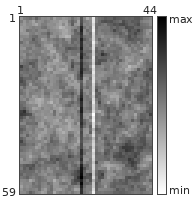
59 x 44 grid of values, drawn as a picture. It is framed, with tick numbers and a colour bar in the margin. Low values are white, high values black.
The distribution is heavy-tailed on both sides. Streaks run downward. Columns 21 and 25 differ from the columns beside them.
